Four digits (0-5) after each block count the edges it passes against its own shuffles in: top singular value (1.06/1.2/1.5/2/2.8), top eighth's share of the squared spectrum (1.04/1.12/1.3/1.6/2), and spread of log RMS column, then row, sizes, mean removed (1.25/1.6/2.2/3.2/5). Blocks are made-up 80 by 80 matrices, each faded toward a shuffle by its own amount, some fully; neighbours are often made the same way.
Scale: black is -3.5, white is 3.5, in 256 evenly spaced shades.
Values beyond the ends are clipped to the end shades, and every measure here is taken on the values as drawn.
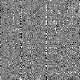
4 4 3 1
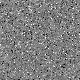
1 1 0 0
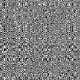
5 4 3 3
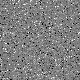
1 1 0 0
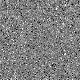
3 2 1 0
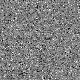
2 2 0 0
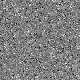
2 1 0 0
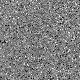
2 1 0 0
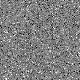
3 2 0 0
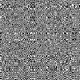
4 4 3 3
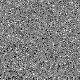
3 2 0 0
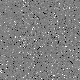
1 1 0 0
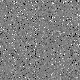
3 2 1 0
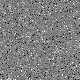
0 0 0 0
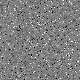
0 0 0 0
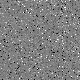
2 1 0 0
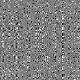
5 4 3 2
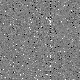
3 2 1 0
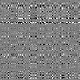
5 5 3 4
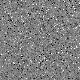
1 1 0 0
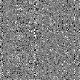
4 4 3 1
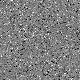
0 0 0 0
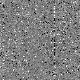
3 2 2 0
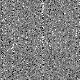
1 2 3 0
